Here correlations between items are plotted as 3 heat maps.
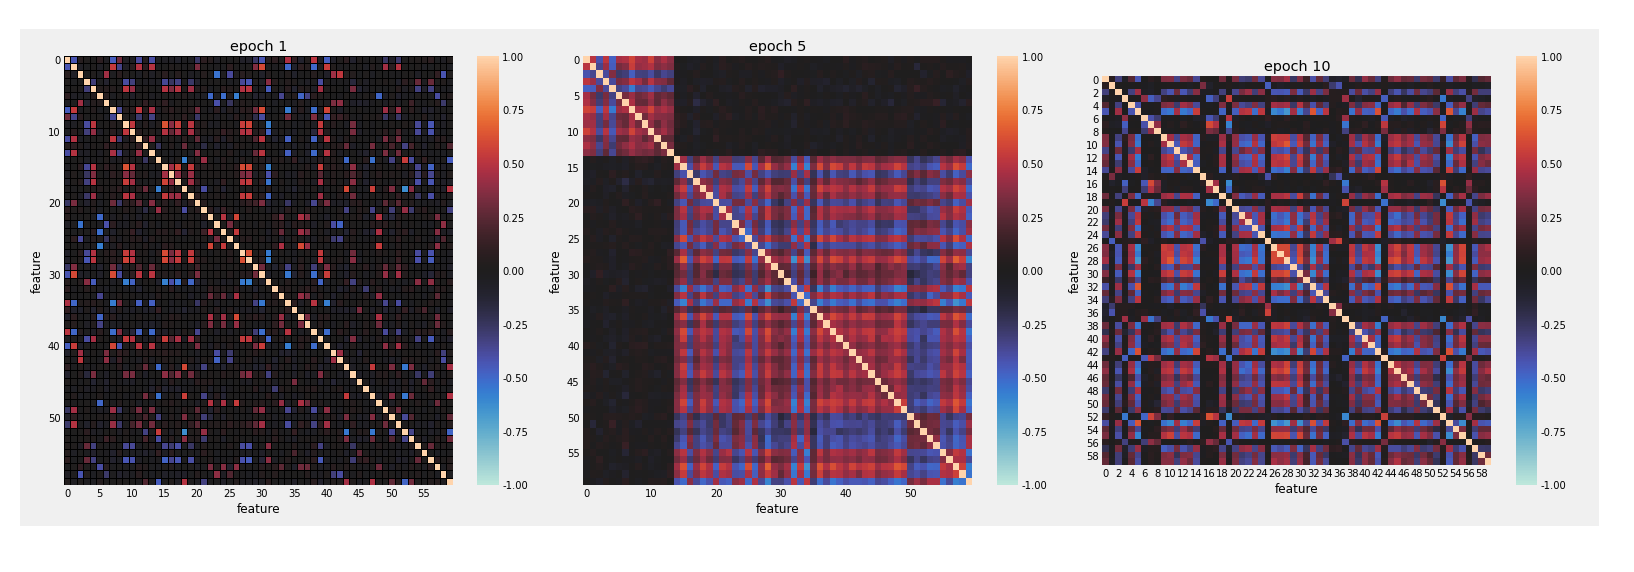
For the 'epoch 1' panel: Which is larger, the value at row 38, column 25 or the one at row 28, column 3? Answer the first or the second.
the first
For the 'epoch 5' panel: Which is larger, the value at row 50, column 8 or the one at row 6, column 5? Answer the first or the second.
the second
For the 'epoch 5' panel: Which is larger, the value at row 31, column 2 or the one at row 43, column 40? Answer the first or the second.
the second
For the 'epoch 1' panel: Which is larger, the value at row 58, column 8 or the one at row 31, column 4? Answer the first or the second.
the first
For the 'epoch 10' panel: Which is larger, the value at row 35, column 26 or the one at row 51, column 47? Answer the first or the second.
the first
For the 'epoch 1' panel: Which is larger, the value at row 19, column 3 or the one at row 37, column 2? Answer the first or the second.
the second
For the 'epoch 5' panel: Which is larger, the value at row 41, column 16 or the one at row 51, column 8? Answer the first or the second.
the second
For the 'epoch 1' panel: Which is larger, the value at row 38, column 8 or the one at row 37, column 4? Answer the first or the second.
the first
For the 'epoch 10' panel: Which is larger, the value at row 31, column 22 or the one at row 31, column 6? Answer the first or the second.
the second
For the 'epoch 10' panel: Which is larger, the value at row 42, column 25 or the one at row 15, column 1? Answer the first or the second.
the second
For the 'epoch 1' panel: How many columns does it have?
60
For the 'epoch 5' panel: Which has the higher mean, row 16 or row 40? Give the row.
40
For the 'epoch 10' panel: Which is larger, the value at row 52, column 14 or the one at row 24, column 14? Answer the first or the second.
the second
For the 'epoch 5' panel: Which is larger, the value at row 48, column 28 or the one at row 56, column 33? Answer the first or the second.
the first
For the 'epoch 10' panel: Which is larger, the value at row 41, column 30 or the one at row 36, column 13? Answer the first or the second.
the first
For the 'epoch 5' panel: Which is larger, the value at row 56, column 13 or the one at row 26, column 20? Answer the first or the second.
the second
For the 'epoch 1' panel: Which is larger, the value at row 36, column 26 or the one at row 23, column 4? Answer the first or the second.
the first
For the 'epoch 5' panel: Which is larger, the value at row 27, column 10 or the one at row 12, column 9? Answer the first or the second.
the second
